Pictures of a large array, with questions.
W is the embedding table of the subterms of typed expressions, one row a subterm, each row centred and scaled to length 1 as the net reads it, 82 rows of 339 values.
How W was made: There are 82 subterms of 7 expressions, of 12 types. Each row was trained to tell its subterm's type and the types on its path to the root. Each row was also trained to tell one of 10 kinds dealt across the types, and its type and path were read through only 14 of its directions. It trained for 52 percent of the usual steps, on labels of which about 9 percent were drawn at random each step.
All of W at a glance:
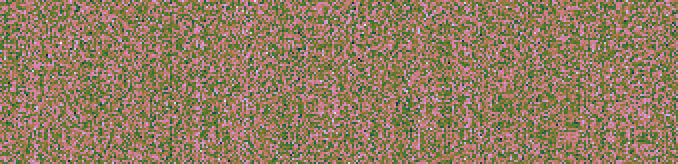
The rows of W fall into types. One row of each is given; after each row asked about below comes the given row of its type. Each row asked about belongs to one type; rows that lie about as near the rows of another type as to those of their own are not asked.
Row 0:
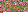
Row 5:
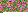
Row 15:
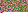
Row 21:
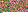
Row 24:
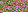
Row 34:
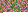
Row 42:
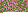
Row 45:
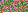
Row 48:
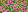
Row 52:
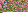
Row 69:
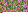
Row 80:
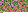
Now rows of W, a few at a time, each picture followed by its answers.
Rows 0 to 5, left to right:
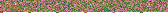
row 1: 24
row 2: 24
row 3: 48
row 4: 34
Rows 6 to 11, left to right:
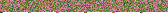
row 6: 48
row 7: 24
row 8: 0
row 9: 5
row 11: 45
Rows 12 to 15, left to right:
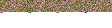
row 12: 69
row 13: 21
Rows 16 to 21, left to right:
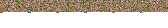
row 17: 24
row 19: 5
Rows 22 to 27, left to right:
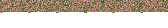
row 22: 45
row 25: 15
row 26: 69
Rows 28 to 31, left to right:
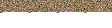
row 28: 24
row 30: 15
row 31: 69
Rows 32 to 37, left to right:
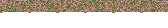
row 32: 45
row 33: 80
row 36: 21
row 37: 0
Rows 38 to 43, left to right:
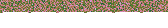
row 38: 45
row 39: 42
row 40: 80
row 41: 48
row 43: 24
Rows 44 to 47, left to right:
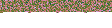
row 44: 45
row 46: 69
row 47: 42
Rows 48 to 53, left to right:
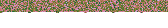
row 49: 42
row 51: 21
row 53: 69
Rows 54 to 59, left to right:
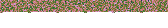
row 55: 21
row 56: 80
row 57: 5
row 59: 42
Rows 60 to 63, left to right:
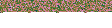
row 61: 21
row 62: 21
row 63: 42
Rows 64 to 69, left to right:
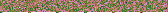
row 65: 21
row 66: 48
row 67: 48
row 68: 48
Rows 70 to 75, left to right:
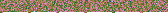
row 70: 48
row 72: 15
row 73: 42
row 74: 15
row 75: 34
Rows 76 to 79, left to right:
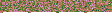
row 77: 24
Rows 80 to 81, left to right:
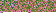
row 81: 45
